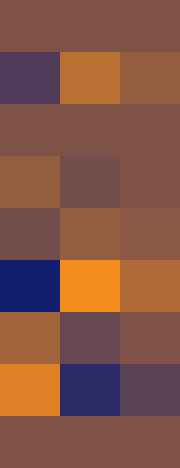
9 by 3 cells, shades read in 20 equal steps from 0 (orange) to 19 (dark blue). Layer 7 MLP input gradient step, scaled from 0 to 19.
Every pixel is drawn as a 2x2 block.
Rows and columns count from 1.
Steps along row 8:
up down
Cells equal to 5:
1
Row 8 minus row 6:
-17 17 7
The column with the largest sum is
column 1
